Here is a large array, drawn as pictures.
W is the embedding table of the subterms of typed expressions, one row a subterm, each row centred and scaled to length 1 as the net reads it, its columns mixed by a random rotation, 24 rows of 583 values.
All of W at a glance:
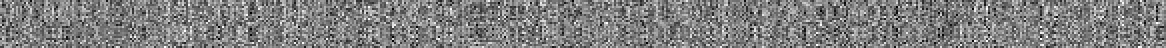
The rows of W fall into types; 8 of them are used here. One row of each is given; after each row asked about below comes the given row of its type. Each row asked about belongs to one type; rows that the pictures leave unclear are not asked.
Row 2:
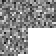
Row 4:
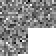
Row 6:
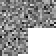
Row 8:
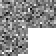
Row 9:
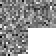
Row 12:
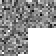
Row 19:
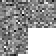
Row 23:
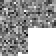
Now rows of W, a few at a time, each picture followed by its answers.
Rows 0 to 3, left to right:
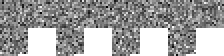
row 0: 2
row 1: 4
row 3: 9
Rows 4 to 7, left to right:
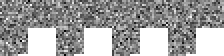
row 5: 8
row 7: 23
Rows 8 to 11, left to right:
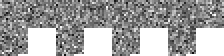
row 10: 2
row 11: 12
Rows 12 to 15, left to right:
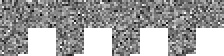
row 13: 19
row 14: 6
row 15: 19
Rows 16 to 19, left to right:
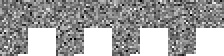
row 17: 6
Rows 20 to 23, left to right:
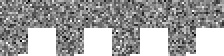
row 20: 4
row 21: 8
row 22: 2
